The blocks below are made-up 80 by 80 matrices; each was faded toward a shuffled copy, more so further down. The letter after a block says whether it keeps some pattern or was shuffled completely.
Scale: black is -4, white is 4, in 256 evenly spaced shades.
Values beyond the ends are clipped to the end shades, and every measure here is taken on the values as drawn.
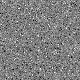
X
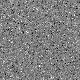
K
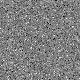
K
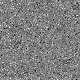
K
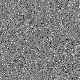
X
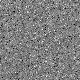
K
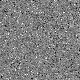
K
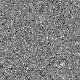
X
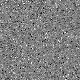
X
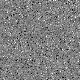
X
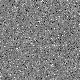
K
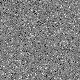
K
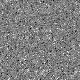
X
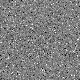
X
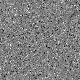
K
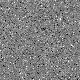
K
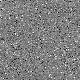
X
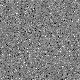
K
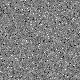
K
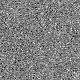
X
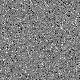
X
